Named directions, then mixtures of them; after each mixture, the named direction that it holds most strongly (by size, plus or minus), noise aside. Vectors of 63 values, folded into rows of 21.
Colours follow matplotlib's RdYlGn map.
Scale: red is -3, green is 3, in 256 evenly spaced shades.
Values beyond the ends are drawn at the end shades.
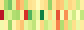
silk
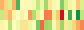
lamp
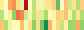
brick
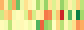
lamp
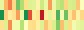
silk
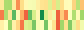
silk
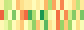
silk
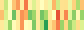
brick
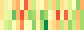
brick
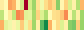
brick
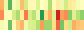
silk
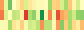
silk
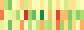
silk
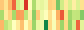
brick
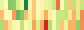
brick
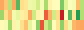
lamp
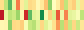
silk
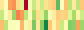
brick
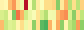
brick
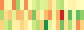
lamp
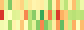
silk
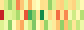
silk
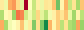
brick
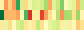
silk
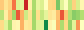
brick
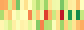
lamp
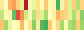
brick
